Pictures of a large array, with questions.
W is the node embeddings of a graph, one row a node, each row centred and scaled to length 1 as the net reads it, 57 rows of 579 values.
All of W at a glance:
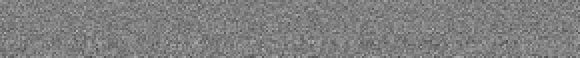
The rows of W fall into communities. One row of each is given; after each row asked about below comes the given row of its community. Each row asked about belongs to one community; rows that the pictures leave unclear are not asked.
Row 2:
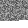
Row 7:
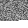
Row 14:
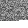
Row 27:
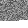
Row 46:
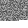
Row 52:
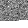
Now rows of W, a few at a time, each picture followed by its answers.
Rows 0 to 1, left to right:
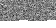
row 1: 14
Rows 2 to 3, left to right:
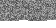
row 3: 14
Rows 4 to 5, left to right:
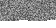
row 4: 46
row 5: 2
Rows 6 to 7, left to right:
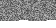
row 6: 27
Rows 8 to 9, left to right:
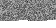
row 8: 52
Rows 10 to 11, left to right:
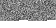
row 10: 2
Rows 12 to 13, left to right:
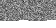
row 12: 27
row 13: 46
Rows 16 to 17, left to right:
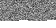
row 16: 7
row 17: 2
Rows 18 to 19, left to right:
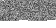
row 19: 46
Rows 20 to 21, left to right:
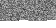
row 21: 46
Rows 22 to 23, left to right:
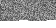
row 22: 14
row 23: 7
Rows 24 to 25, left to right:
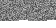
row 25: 2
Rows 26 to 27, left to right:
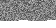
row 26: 7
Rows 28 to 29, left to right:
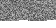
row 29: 14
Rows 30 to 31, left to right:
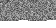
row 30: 7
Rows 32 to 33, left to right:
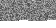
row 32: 14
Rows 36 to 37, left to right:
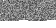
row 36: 2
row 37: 46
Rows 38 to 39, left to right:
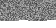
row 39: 46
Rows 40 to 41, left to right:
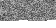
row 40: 52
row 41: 52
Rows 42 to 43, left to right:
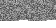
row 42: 14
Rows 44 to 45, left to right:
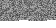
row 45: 46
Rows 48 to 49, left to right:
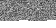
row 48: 7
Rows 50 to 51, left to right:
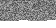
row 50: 7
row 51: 27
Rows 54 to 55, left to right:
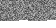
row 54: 14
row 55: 2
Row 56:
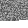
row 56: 46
